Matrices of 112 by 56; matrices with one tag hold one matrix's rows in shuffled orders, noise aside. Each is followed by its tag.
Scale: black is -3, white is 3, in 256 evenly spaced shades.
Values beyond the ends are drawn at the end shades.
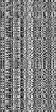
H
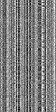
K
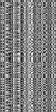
H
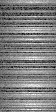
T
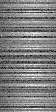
T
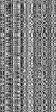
H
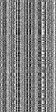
K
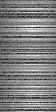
T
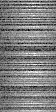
T
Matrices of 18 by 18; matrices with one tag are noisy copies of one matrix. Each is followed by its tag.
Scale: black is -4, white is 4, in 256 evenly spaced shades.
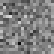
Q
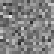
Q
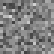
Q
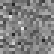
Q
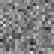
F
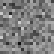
Q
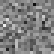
F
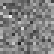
Q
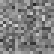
F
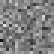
F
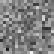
F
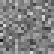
F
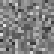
F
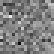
Q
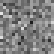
Q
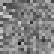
Q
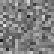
F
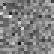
Q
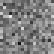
Q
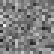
F
